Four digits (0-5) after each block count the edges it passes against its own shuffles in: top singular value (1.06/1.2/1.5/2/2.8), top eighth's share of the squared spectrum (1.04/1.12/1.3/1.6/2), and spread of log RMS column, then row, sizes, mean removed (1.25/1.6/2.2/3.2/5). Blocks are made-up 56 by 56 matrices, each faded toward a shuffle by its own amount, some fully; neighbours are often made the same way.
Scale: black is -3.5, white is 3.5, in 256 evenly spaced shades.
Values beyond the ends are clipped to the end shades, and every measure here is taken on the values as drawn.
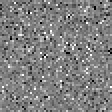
0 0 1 0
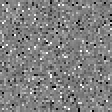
0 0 0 0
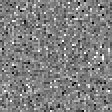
0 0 0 0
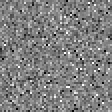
0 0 0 0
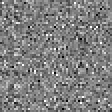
3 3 1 1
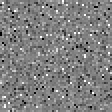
0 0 0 0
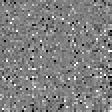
3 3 1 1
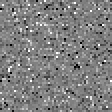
2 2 0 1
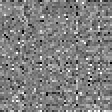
3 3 2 2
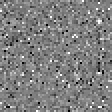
3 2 0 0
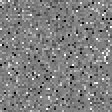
1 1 0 0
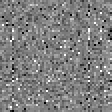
3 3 2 0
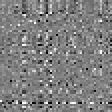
4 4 3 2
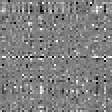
4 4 2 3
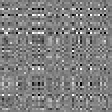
5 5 3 4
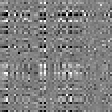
5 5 3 3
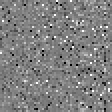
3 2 1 0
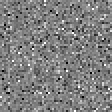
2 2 0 1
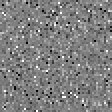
1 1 0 0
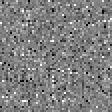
3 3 1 1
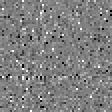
3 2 1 0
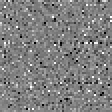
3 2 0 1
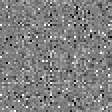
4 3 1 1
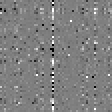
4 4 2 1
